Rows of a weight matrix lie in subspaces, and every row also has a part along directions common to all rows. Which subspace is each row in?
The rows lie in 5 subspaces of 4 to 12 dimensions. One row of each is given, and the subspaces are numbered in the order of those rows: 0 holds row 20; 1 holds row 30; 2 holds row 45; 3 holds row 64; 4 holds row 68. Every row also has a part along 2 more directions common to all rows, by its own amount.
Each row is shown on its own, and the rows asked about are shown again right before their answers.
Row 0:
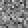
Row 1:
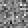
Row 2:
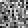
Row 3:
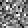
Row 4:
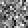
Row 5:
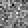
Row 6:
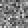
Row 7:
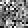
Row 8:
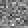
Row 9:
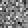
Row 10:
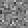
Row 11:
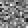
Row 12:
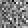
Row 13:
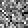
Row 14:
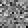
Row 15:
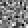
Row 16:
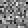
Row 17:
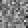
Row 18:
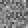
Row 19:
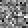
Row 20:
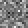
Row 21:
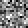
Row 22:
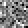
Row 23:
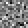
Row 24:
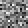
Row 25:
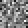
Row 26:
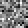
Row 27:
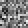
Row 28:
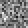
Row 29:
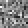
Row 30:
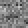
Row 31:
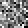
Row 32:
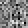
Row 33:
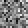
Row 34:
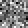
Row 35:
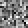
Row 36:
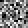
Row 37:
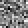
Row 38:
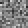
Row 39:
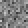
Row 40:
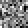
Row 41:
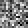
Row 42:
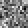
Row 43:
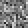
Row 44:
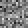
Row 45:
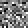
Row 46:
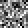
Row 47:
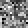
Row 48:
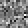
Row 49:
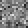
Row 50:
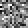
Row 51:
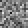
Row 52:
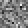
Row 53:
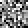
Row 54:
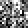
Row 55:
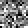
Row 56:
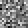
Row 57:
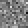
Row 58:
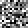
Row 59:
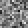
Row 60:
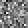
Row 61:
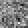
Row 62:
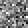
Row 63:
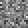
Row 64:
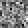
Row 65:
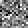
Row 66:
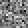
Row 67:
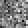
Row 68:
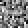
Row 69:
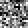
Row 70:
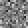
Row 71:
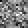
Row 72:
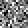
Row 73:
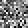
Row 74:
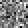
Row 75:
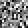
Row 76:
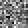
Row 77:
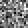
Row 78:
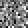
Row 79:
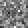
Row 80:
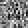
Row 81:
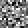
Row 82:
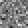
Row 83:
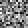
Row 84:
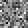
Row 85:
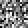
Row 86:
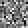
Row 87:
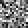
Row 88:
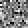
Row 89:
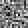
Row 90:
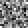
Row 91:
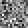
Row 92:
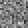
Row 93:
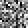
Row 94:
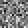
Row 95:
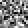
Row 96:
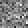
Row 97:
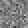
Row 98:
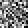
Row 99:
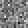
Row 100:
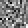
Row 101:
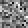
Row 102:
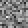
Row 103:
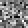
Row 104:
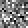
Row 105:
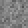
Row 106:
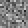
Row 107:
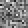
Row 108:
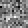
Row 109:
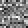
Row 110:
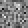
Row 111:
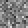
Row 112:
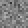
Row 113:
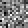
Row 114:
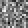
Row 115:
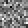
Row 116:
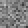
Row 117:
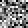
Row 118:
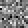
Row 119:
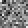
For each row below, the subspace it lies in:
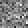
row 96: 0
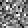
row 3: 0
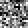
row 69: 1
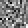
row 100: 2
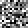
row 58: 0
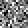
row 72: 3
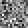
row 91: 3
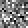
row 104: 4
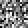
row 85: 1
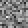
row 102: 1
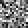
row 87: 3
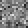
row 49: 1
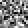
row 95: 0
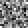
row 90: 1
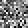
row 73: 4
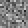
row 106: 0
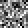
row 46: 4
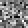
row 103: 3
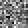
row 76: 1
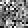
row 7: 0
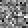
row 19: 1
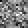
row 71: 1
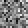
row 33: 2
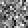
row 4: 0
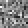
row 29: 1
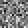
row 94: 2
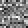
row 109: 4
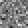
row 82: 4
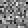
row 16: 4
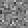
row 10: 4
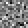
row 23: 2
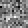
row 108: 1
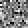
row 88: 0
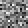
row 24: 0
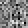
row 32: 4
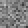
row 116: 2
